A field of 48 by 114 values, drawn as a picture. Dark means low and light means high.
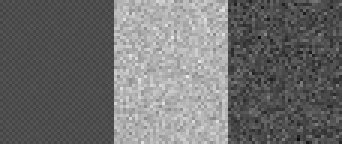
The table splits into one row of 3 panels. Panel 1,1: low, checkered, faint in contrast. Panel 1,2: high, fine-grained. Panel 1,3: low, fine-grained.
